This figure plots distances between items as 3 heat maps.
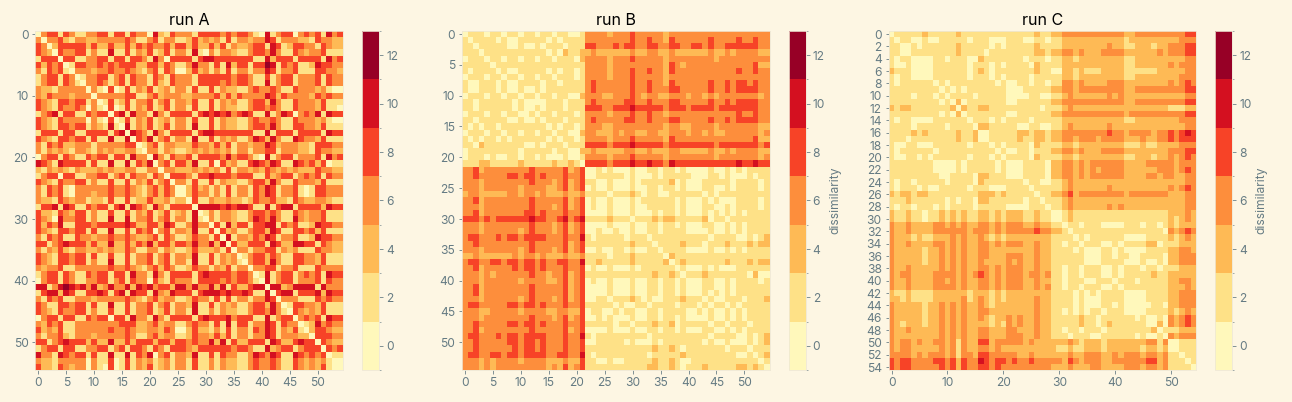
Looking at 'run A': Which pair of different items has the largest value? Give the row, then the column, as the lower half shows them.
41, 5
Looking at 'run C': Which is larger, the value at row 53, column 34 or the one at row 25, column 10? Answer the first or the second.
the first
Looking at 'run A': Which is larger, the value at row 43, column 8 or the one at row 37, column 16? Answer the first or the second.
the second
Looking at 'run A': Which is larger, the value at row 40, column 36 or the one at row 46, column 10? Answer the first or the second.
the first
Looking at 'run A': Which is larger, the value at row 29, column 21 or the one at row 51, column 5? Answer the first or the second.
the second
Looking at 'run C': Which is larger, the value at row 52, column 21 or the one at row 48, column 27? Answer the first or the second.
the first
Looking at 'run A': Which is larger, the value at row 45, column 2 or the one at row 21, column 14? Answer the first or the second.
the first
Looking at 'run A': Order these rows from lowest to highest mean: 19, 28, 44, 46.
19, 44, 46, 28
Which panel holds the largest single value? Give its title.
run A
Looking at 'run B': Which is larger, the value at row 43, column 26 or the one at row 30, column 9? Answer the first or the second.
the second
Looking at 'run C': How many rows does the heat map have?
55
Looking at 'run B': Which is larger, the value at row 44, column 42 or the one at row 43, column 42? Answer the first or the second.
the second
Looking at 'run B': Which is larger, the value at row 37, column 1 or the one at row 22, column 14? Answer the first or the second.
the first
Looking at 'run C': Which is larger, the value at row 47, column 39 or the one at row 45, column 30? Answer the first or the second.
the first
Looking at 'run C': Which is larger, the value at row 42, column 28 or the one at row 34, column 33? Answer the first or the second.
the first
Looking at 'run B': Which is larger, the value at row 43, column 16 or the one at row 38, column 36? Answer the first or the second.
the first
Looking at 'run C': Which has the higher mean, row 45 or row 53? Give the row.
53
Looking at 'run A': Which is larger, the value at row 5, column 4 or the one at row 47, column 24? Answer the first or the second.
the first
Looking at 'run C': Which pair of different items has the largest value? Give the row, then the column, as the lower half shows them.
53, 16
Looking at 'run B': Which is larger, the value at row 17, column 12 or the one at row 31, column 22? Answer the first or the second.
the first
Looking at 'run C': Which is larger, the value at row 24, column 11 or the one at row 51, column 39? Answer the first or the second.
the second
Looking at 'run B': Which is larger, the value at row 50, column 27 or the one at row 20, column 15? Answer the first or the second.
the first
